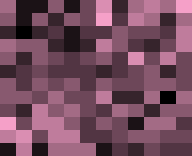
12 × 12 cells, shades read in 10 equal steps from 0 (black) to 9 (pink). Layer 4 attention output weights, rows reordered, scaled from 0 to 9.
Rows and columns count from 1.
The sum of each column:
57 41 50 54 47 43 58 44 51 56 47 62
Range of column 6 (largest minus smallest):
4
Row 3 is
2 0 2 3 1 3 3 5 4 4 3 7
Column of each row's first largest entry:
12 7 12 7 9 10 1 7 3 1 2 2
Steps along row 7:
down up down up down up down same up same down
